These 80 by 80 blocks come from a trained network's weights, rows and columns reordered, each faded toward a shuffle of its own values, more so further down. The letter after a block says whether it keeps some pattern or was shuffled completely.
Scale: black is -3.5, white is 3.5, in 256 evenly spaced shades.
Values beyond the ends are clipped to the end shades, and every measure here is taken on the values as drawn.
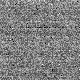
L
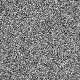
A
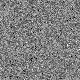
A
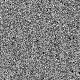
L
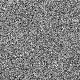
A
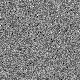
A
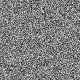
L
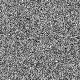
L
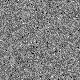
A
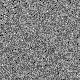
A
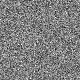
A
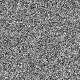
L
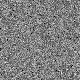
A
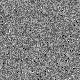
A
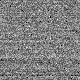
L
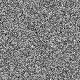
A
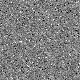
A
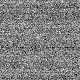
L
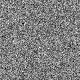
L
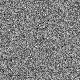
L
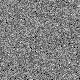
A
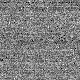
L
